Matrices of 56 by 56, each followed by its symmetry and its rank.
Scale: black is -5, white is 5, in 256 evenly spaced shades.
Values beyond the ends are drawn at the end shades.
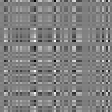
neither, rank one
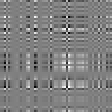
neither, rank one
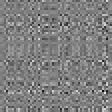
neither, rank three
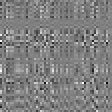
neither, rank three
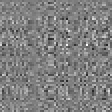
neither, rank five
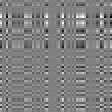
neither, rank one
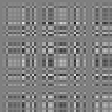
symmetric, rank one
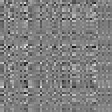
neither, rank three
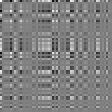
symmetric, rank one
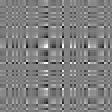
symmetric, rank one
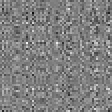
neither, rank five
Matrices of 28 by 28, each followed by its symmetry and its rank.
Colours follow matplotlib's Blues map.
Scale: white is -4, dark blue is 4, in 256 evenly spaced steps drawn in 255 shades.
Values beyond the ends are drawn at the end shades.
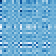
neither, rank two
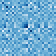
symmetric, rank three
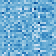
neither, rank five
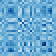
symmetric, rank three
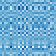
neither, rank two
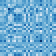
symmetric, rank two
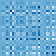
symmetric, rank two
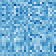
neither, rank five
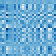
neither, rank two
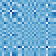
symmetric, rank two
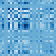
symmetric, rank two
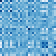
symmetric, rank three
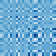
symmetric, rank two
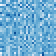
neither, rank five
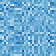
neither, rank five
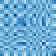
symmetric, rank two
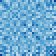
symmetric, rank three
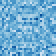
neither, rank five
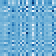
neither, rank two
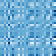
neither, rank two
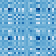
symmetric, rank two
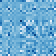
symmetric, rank three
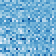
neither, rank five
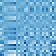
neither, rank two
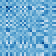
symmetric, rank three
